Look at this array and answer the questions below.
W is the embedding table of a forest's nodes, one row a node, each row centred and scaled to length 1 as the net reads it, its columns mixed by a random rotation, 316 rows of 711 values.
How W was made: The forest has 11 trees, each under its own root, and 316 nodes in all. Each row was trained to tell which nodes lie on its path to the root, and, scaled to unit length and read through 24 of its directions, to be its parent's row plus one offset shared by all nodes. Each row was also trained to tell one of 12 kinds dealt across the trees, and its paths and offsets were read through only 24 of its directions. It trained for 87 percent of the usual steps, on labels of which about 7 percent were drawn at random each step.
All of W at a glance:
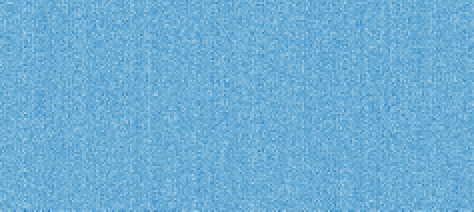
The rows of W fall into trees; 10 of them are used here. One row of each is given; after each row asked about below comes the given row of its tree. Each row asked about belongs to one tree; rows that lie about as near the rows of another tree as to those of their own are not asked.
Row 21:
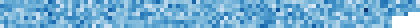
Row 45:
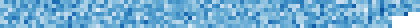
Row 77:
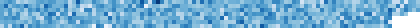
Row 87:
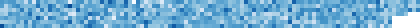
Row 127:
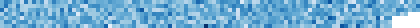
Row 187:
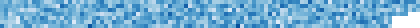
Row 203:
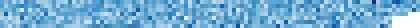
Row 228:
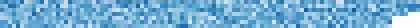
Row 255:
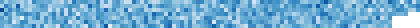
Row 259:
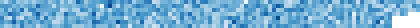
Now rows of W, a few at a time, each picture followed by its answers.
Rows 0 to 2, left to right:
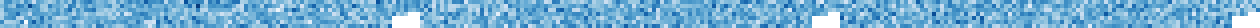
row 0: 259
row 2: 77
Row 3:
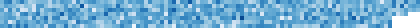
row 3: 187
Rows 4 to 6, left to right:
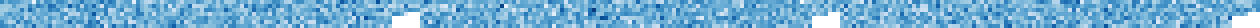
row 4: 259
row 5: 127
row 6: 77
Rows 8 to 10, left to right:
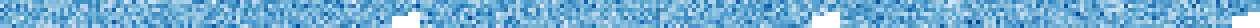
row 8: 255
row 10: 45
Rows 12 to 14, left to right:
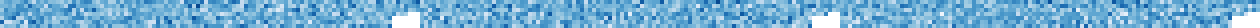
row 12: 259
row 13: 255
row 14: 77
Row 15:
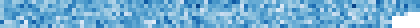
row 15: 259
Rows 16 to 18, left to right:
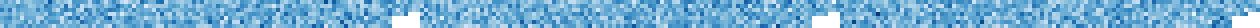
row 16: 255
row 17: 255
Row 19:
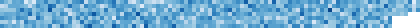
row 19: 255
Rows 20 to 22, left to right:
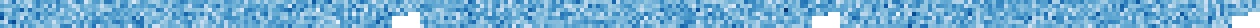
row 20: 45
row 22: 77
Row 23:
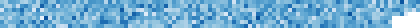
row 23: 259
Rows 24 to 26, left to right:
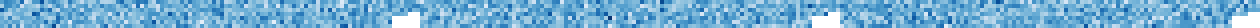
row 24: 187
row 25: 21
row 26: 259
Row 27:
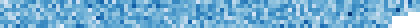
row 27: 21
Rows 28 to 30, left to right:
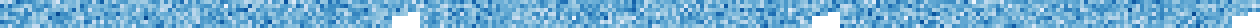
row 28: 21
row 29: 127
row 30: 45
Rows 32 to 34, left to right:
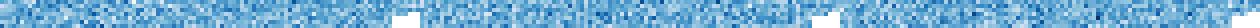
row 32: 45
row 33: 255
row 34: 259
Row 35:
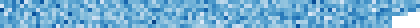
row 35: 45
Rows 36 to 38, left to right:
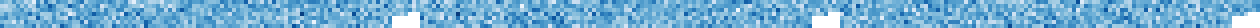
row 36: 255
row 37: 255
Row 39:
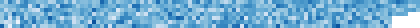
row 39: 87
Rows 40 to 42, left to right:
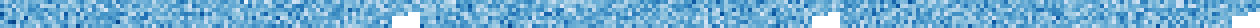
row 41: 255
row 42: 203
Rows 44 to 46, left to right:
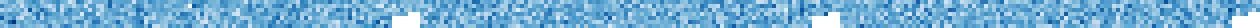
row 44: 127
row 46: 255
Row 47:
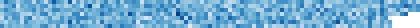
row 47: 228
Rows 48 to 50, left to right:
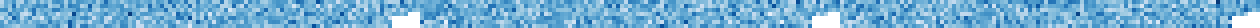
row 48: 259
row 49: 259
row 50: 77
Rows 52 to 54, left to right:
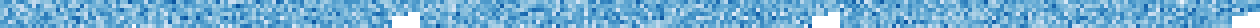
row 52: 228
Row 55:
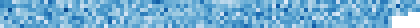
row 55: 228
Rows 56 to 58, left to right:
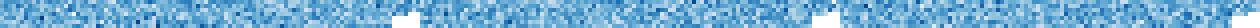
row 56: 21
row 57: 255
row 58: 45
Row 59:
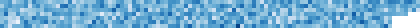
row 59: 187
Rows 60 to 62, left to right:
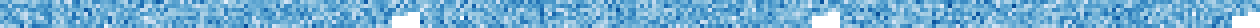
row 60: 259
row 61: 259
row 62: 259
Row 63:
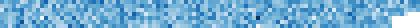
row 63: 259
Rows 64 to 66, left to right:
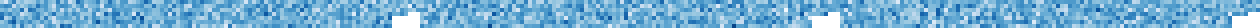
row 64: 77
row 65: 45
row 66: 21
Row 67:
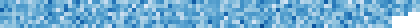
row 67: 255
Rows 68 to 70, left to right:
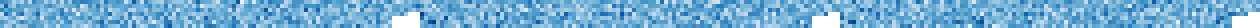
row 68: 259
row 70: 45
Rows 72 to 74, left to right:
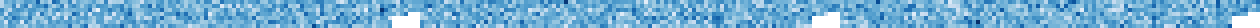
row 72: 45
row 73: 259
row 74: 45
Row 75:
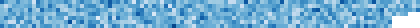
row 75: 228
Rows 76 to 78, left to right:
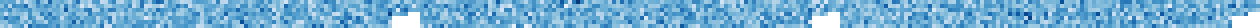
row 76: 45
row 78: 187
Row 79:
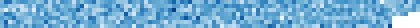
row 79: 127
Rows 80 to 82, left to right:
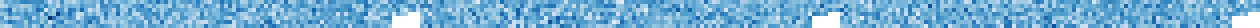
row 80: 127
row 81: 21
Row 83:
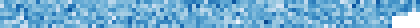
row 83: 255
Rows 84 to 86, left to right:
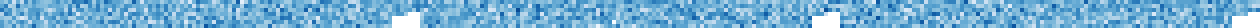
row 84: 259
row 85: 77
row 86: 45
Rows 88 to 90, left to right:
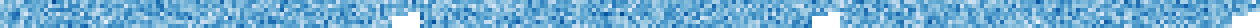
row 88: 127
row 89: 187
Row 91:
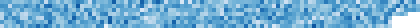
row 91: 259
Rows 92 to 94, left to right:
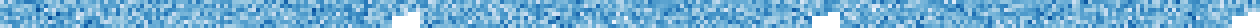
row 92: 127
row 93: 127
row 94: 187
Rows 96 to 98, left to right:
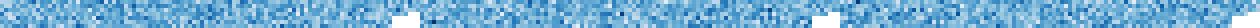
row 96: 21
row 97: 127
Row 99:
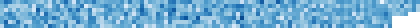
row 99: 127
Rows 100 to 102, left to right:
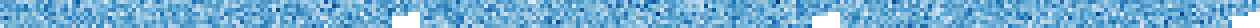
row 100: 255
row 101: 45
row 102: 127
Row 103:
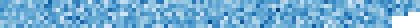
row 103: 255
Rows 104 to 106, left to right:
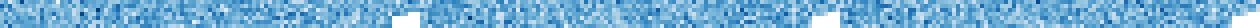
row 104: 21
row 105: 45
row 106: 45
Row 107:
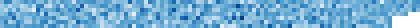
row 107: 127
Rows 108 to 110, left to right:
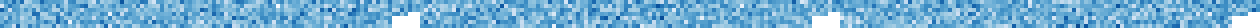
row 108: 255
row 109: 127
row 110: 228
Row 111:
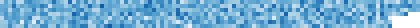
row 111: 203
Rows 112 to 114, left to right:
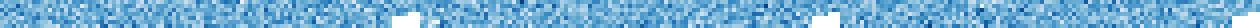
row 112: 45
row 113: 21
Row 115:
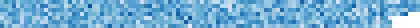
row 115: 228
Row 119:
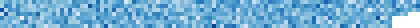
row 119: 255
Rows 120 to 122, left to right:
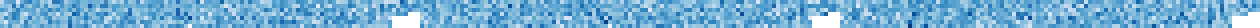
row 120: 87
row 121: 228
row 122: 259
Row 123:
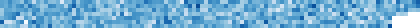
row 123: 259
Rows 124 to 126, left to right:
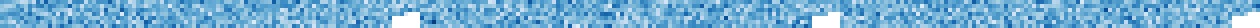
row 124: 77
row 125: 127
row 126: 259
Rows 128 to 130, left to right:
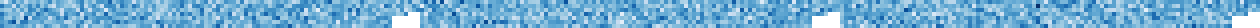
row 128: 21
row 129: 45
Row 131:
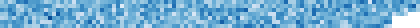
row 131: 228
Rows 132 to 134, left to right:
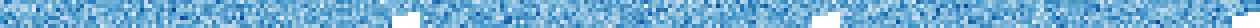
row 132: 127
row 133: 21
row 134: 87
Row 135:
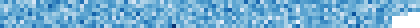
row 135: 45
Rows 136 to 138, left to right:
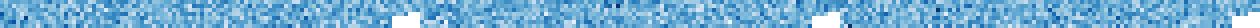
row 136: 21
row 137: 259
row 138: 203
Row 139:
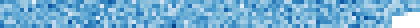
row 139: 259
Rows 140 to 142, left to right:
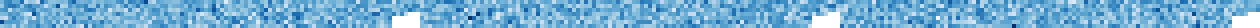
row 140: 259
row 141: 127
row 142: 228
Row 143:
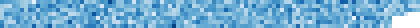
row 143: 259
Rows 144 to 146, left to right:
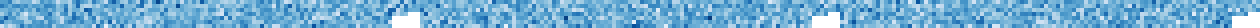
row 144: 259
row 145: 21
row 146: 45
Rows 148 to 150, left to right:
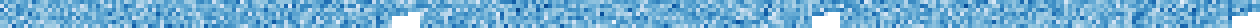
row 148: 45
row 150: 255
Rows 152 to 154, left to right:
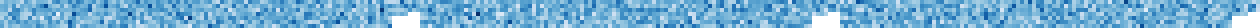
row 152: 259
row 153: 228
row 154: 21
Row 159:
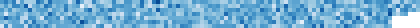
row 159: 45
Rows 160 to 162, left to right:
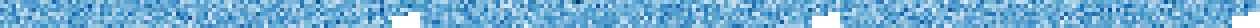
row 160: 228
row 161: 127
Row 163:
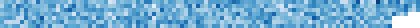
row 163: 255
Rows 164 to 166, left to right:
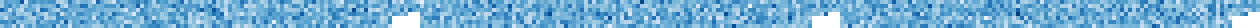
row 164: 21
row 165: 255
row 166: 203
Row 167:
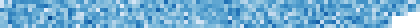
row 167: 45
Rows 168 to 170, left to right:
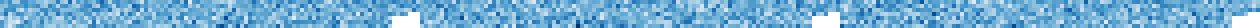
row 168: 228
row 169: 21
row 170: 45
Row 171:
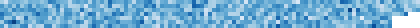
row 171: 203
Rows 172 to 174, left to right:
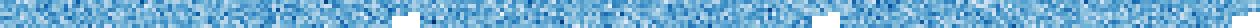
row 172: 255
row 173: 127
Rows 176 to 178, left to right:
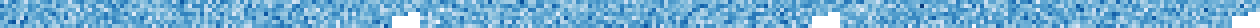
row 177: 21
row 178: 21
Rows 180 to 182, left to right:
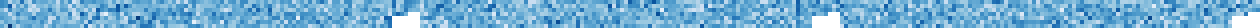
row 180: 187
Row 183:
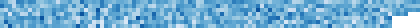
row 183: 21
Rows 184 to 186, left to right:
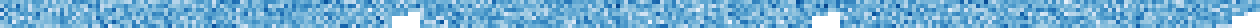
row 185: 259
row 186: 259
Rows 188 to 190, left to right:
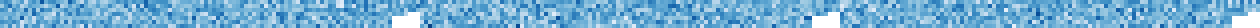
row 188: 203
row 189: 127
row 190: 255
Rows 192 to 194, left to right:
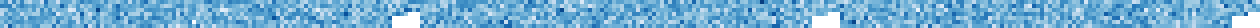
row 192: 77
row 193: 127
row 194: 21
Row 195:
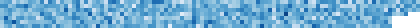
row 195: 203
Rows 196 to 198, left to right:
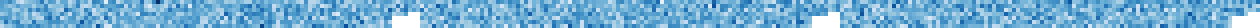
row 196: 127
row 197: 45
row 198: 45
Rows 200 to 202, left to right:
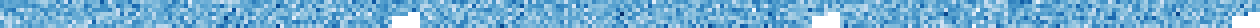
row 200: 228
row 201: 127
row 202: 21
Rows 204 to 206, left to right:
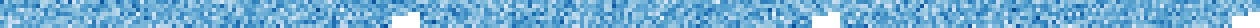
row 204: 228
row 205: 203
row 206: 203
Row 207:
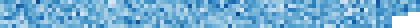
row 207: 45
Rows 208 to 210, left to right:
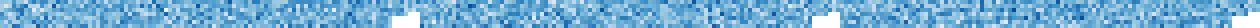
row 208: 45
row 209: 255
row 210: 45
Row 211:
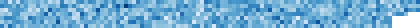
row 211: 87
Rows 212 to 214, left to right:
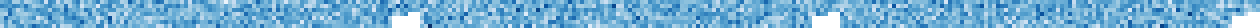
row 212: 228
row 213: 203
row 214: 127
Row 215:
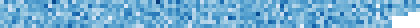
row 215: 127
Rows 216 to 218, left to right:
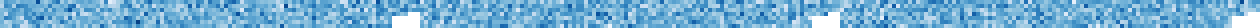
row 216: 45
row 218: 259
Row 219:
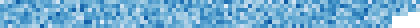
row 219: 21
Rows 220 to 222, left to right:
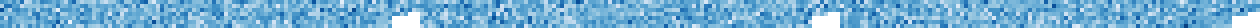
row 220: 255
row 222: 45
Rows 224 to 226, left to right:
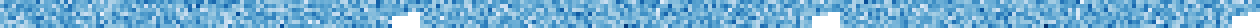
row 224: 77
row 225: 127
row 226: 127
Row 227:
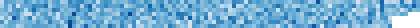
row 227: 259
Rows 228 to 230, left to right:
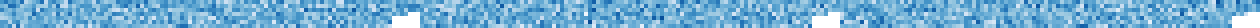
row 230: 259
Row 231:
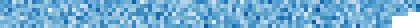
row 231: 228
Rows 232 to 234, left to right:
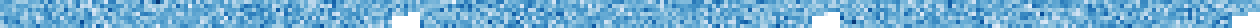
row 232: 127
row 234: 127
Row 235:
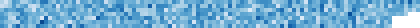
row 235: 255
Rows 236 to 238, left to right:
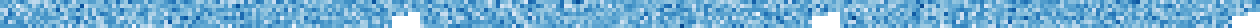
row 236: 228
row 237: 127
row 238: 77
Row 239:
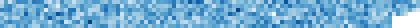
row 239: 187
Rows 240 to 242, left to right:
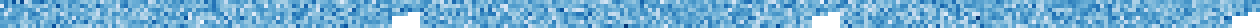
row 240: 45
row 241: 127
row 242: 127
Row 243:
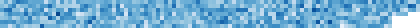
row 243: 228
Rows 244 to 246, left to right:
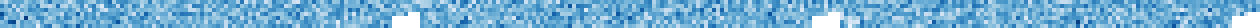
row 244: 21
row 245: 255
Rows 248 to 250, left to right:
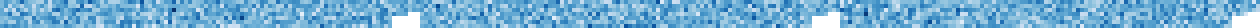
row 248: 45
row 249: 87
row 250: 255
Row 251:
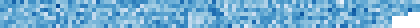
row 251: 21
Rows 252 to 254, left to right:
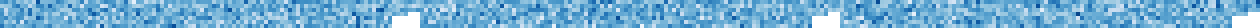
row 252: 45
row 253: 187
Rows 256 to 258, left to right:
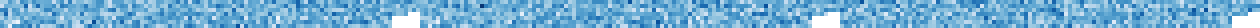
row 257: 77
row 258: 21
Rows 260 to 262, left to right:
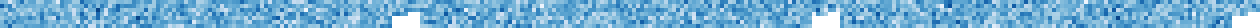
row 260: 21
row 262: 259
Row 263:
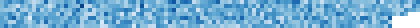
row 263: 77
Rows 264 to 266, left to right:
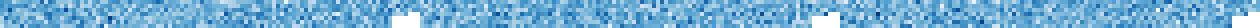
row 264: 228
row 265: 21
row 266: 255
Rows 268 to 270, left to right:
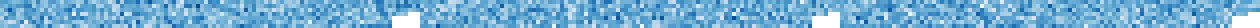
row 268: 228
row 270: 21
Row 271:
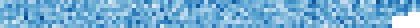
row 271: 255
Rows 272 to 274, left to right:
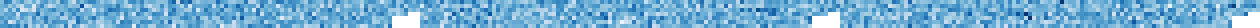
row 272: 187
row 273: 127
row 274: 187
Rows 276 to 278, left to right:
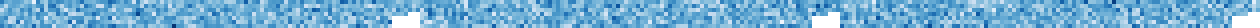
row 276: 228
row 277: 228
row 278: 255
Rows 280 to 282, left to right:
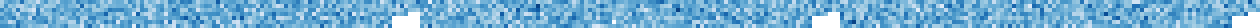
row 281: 255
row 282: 21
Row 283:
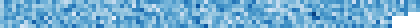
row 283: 127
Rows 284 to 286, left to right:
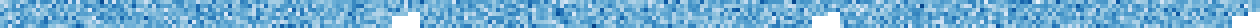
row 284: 21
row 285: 228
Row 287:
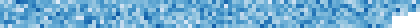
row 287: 21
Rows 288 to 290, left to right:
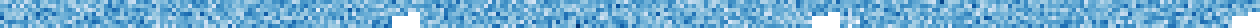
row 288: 187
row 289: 21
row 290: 21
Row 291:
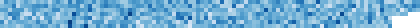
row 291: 259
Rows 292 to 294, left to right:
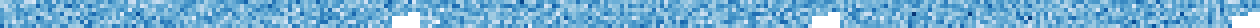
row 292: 255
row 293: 21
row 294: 259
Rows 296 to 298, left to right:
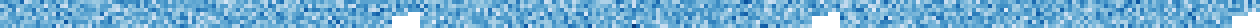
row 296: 228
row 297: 255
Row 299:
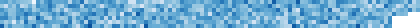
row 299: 255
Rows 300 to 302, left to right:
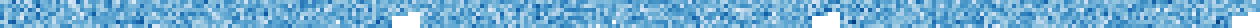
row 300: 45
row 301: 77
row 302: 45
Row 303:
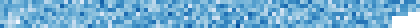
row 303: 187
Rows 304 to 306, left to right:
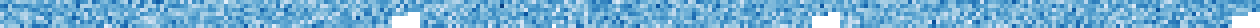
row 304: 259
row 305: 21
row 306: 228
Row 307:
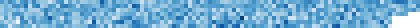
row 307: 87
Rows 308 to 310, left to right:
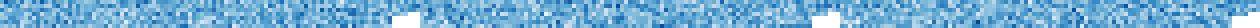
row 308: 127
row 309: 228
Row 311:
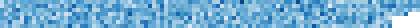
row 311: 255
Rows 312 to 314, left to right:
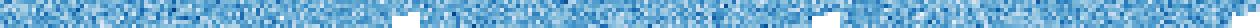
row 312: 127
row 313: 77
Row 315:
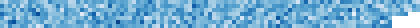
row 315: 203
